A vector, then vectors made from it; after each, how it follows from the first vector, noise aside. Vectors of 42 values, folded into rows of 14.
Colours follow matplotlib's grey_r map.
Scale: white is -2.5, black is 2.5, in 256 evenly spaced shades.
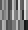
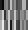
reversed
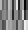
negated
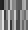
reversed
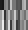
reversed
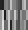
reversed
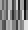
negated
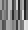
negated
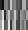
reversed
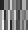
reversed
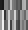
reversed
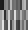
reversed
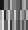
reversed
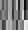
negated
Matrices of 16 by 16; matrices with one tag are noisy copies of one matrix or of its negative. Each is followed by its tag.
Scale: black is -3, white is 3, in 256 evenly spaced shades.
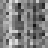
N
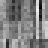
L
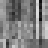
L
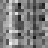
N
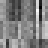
L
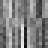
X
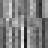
X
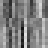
X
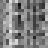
N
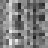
N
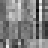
L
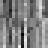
X
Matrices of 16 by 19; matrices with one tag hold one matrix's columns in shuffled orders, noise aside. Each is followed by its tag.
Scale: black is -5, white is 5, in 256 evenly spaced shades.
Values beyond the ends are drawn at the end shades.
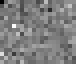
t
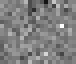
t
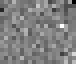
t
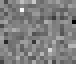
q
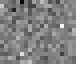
t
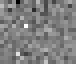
t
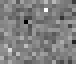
q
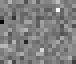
q
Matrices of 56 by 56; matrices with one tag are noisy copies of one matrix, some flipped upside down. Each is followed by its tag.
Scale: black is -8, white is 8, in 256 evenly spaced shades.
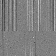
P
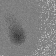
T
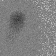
T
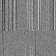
P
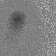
T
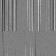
P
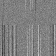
P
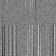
P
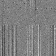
P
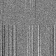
P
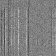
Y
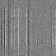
Y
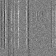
Y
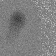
T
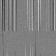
P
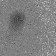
T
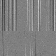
P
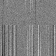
P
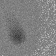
T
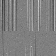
P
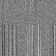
P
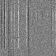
Y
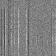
Y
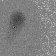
T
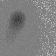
T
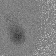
T
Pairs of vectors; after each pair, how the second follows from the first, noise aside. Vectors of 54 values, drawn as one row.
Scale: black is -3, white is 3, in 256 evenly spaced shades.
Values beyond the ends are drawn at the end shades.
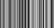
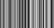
copied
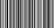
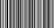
copied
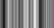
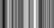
copied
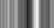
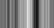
negated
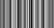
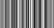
negated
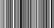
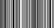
negated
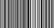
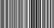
negated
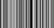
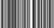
negated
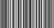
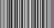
negated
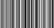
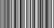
negated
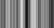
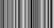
shuffled
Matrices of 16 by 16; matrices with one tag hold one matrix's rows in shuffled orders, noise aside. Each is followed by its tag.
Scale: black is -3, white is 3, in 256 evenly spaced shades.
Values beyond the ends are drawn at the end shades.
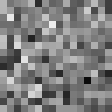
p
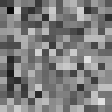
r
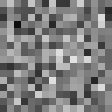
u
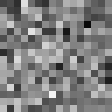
p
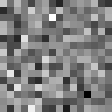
p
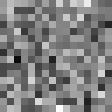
u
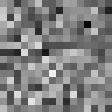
p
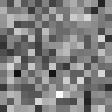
u
